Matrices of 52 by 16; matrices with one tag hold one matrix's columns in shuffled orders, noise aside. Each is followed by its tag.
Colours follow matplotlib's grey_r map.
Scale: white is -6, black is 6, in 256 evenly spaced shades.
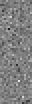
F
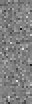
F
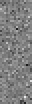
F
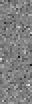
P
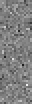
P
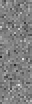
P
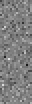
P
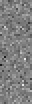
P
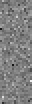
F
